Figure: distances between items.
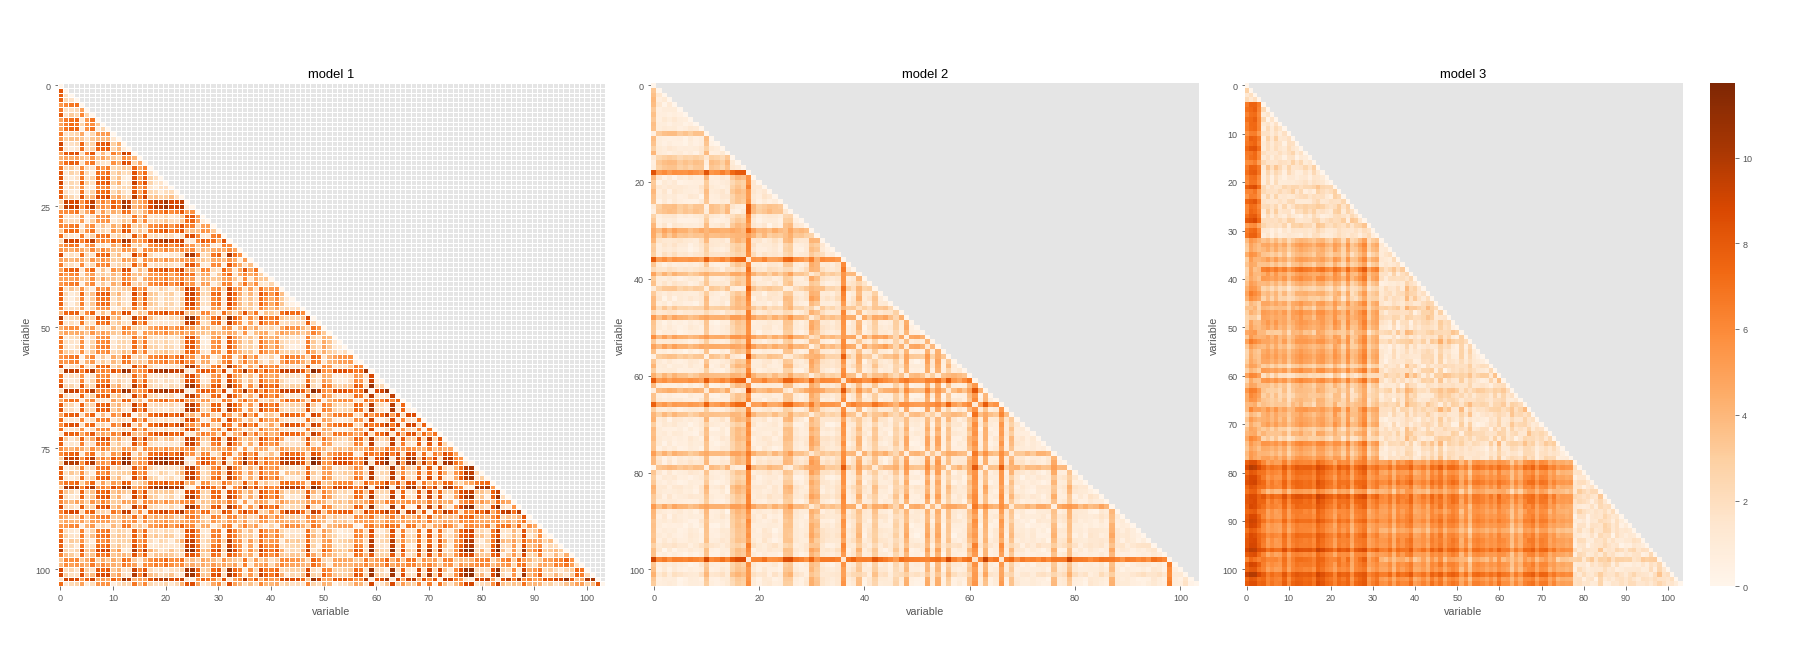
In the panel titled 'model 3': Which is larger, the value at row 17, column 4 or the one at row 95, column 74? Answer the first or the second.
the second
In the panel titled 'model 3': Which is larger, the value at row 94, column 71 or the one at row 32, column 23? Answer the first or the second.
the first
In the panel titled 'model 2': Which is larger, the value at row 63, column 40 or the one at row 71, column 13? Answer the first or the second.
the first
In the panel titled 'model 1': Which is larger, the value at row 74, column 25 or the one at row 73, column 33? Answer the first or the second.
the first
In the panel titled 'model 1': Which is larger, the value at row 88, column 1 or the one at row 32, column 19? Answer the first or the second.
the second
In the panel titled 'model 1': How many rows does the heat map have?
104
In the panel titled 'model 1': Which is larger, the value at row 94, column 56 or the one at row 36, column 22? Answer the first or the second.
the first
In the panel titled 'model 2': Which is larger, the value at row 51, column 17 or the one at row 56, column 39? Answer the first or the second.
the second
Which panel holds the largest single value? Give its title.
model 1
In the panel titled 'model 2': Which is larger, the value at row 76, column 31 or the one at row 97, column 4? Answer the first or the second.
the first
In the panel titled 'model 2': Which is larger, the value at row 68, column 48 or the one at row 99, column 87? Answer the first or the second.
the second
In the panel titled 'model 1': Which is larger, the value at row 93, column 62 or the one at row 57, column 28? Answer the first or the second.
the second
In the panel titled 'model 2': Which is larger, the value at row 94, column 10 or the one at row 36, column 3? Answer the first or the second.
the second
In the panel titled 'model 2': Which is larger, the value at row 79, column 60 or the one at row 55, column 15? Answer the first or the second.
the first
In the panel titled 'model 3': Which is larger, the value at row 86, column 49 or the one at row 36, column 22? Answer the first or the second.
the first
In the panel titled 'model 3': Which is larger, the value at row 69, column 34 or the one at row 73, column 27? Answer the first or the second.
the second
